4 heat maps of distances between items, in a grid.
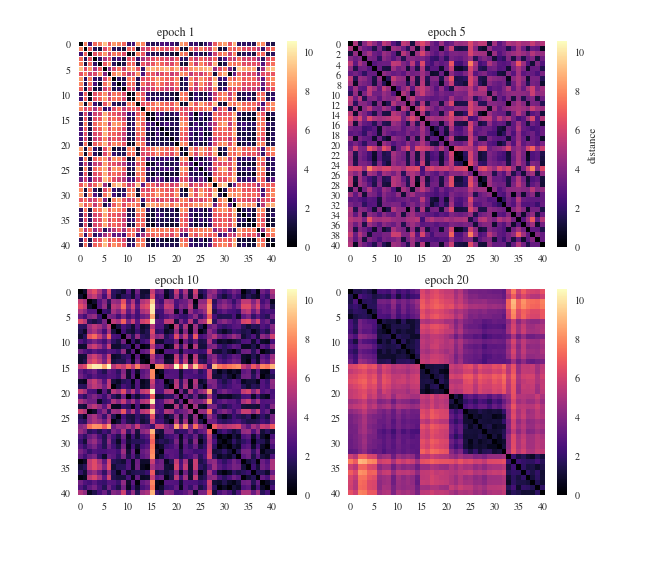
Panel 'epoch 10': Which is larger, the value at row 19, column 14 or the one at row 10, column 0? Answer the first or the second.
the second
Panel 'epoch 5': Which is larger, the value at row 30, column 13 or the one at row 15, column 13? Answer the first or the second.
the second
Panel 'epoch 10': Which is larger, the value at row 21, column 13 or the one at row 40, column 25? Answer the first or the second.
the second
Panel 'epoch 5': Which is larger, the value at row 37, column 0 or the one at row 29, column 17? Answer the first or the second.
the first
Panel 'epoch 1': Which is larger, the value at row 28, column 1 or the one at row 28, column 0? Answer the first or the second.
the first
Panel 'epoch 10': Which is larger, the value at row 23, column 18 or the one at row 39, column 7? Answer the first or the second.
the second
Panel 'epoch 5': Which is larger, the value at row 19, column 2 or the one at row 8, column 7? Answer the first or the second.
the first
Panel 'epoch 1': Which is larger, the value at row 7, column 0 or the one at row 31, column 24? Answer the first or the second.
the first
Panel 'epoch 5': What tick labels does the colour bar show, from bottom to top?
0, 2, 4, 6, 8, 10
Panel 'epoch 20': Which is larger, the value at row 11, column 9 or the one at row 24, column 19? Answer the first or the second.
the second
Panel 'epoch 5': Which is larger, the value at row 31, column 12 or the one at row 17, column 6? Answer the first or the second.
the first
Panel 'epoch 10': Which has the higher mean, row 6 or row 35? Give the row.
6
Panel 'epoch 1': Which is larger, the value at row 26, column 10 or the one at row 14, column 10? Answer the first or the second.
the second
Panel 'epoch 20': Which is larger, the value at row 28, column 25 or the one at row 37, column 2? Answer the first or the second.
the second
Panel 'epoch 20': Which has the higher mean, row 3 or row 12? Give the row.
3
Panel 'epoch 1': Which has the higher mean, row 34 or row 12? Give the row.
12
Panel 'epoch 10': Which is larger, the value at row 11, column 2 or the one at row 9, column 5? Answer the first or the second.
the first
